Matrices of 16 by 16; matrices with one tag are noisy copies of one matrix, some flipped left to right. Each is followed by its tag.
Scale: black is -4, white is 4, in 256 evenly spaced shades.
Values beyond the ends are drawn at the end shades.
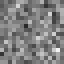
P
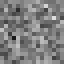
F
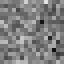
F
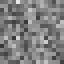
F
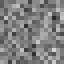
P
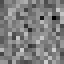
P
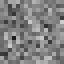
F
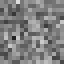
F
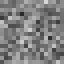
F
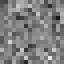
P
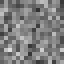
P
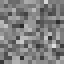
F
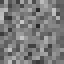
P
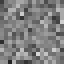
P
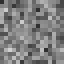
P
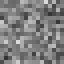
F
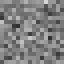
F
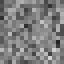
P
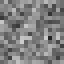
F
